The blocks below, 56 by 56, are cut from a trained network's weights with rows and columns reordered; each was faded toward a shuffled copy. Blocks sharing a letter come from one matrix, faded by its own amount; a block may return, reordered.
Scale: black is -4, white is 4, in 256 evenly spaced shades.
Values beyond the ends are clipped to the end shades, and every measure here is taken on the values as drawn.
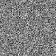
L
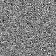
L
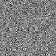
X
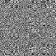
X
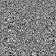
X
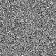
L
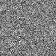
L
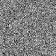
L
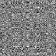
X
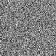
L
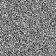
L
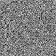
L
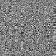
X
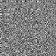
X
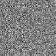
X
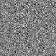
X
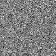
L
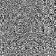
X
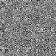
X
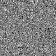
L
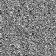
L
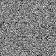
L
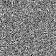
L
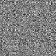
X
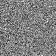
L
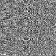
X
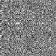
X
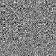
X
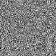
X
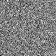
L
